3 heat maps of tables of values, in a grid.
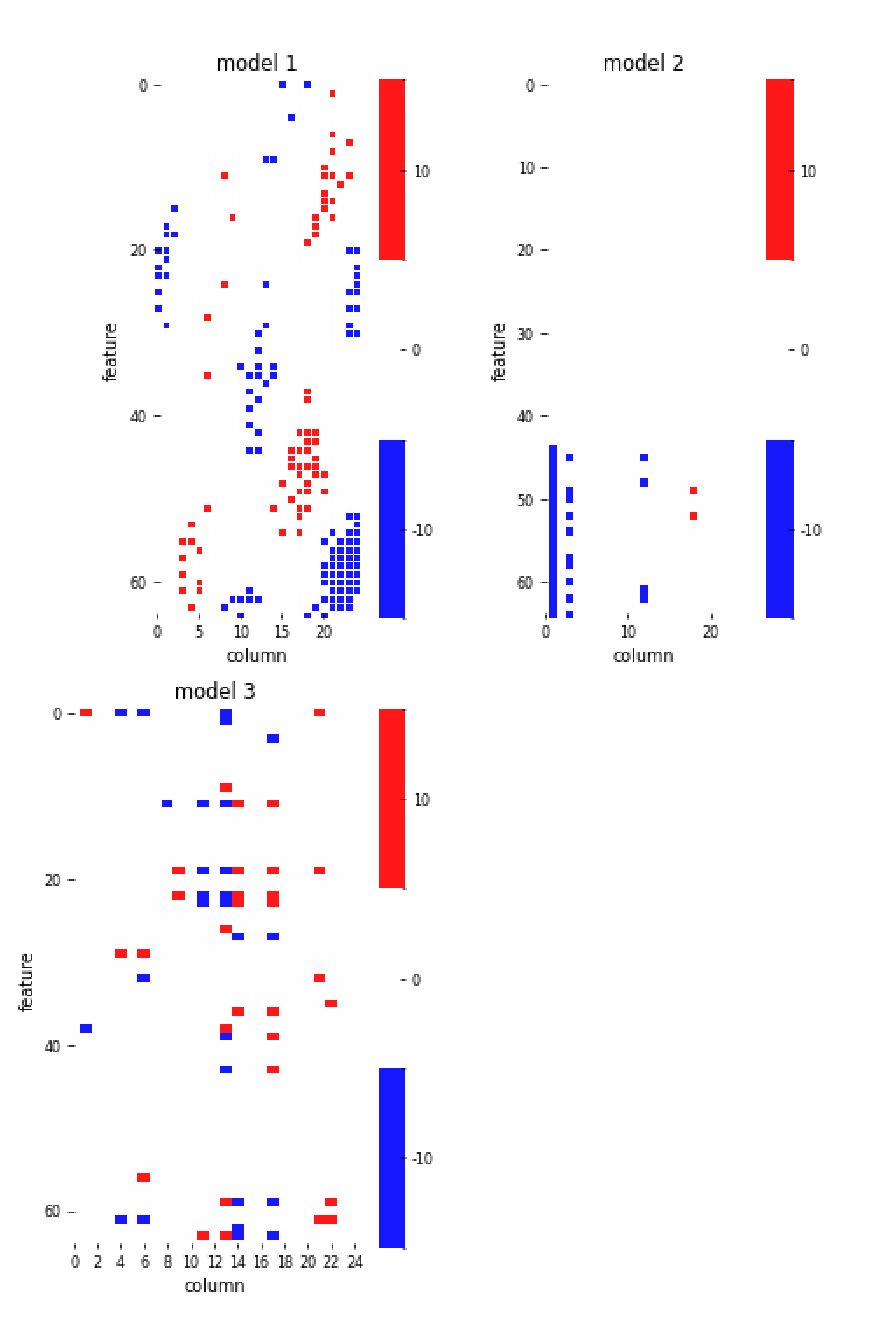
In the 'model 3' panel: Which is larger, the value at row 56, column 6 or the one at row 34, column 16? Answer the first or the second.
the first
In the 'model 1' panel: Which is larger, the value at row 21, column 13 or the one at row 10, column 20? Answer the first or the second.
the second
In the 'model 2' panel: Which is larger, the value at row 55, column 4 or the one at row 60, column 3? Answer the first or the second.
the first
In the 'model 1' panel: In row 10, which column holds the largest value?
20
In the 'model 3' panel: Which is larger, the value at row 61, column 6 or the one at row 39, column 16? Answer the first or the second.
the second
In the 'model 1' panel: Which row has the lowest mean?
62
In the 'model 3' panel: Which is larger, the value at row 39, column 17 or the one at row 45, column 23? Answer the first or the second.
the first
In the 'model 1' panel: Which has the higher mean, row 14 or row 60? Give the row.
14
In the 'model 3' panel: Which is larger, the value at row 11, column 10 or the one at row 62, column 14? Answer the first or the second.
the first
